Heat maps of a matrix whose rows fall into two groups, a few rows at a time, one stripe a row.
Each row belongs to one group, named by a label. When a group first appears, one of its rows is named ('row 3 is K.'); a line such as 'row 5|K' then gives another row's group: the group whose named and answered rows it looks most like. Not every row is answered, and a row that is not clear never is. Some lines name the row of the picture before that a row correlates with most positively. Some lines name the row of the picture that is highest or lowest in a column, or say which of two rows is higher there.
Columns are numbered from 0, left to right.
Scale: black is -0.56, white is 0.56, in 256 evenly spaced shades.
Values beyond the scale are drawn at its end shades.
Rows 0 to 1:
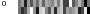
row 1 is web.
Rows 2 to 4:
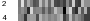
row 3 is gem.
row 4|web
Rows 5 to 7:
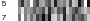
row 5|web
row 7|gem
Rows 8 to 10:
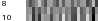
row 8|web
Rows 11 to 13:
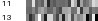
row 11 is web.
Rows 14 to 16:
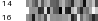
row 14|gem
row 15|gem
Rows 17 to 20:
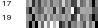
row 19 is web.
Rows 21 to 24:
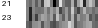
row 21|gem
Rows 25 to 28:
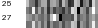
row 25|gem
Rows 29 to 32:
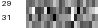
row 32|gem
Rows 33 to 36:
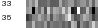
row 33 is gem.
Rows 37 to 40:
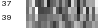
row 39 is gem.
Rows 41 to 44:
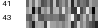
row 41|gem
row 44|web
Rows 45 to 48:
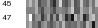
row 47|gem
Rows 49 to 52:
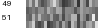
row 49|gem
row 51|web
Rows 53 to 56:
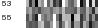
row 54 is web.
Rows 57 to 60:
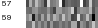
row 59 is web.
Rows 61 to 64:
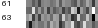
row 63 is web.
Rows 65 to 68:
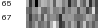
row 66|web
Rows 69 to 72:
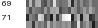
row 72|web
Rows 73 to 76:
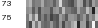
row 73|gem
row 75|gem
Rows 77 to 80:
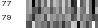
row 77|web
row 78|web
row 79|web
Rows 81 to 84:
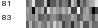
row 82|web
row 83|gem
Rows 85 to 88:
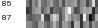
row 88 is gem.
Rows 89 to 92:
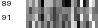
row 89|gem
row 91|gem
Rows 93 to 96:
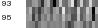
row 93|gem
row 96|gem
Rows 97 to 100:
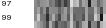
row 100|gem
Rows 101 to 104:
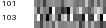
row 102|gem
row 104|web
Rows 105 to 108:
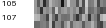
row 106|web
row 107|gem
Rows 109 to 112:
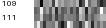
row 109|web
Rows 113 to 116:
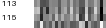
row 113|web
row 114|web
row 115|web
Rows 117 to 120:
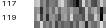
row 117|gem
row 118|web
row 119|web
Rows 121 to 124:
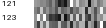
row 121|gem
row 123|gem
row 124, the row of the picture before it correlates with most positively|120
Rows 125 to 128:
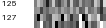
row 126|web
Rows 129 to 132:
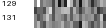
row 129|gem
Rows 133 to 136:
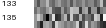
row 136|web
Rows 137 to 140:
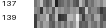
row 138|web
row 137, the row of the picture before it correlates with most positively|135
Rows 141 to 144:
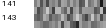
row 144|gem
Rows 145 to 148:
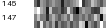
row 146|gem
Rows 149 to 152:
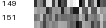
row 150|gem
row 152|gem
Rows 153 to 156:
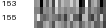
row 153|web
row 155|gem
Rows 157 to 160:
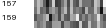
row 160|gem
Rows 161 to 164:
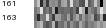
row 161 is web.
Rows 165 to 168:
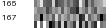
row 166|gem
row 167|web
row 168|gem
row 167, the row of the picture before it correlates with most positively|161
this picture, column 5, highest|167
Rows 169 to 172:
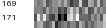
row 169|gem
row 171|gem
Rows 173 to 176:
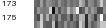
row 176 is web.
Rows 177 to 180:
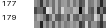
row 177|web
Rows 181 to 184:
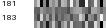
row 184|web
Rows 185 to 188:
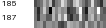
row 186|gem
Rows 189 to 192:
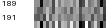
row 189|web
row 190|web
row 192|web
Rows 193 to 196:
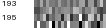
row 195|gem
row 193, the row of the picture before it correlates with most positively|190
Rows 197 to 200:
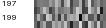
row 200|gem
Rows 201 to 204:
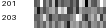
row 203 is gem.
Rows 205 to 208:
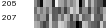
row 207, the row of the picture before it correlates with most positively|202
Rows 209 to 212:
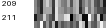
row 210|web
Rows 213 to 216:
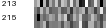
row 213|web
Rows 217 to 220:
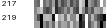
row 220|web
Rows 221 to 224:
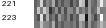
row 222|gem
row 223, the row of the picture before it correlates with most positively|217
